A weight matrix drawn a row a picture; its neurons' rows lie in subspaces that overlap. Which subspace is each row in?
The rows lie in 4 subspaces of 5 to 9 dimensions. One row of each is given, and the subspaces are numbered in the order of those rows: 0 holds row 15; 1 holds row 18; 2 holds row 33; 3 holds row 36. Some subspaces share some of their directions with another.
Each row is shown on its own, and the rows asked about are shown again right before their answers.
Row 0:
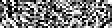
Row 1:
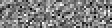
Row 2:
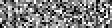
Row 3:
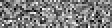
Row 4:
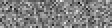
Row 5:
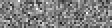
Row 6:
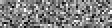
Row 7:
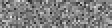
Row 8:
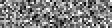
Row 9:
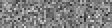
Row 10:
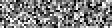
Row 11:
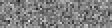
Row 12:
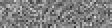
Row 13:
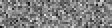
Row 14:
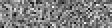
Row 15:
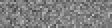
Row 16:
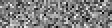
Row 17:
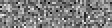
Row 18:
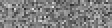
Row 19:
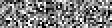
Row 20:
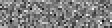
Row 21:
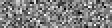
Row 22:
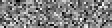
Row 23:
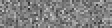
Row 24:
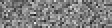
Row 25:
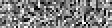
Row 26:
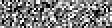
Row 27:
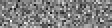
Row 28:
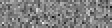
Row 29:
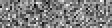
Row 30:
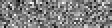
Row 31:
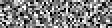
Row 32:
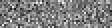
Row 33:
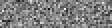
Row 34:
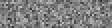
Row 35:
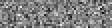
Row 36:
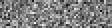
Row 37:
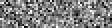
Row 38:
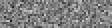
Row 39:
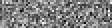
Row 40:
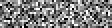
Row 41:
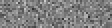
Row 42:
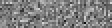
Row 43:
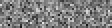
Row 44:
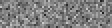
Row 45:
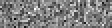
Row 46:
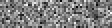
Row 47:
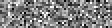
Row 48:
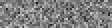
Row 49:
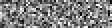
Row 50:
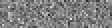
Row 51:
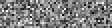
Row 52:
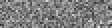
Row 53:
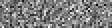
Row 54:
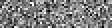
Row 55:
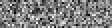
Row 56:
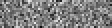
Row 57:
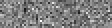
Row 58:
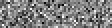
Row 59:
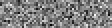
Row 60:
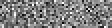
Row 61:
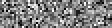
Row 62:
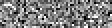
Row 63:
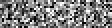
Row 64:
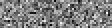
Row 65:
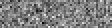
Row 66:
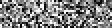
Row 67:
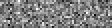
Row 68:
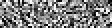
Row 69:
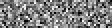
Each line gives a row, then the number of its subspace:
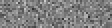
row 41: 1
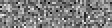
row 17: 1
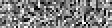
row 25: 1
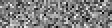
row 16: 3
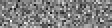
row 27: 1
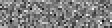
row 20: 1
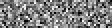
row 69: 2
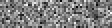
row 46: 2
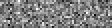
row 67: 0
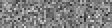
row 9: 1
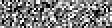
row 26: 1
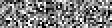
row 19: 0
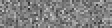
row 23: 2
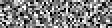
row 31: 2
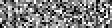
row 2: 2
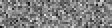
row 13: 2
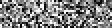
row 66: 2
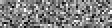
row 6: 1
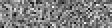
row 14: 1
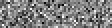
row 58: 0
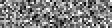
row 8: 2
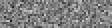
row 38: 3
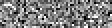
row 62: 1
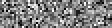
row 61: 2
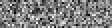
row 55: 0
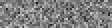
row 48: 3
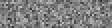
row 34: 0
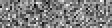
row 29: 3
